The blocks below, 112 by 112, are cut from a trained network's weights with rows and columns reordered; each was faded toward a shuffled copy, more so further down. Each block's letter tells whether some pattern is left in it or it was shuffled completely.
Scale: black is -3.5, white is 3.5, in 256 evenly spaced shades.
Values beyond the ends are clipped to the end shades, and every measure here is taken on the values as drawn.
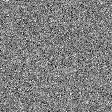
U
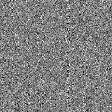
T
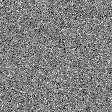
U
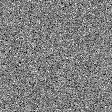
U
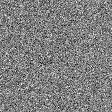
U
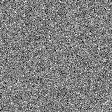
U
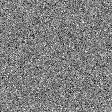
U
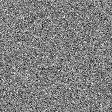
U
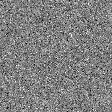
U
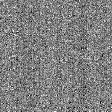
T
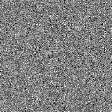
T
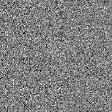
T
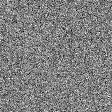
U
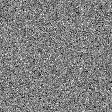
U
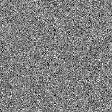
T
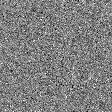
U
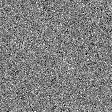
U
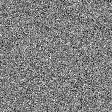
U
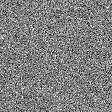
U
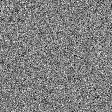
U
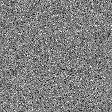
U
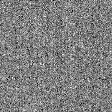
T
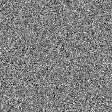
T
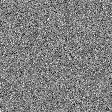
U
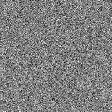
T
